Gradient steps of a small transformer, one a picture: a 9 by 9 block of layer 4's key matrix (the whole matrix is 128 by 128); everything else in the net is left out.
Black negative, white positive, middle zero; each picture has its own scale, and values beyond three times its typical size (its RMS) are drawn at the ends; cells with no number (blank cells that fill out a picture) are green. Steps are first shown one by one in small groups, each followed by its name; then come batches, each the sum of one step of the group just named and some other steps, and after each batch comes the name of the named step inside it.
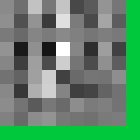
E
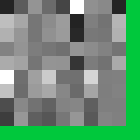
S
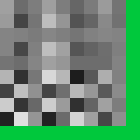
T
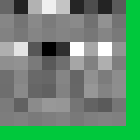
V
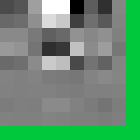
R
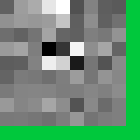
R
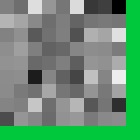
S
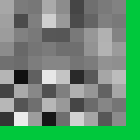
T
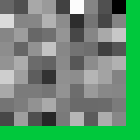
S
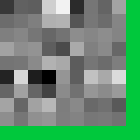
R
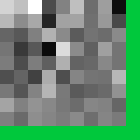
E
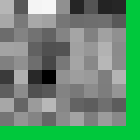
V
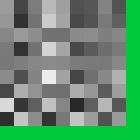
T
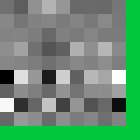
V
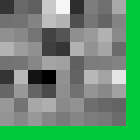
R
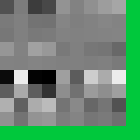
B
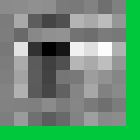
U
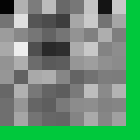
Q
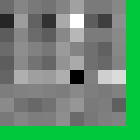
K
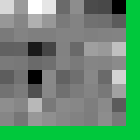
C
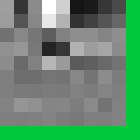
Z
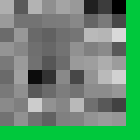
U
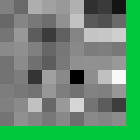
K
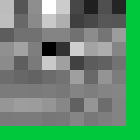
Z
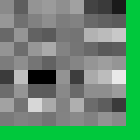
B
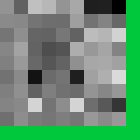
U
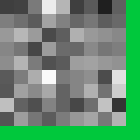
Q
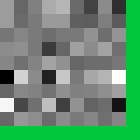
Z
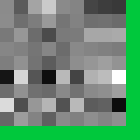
U
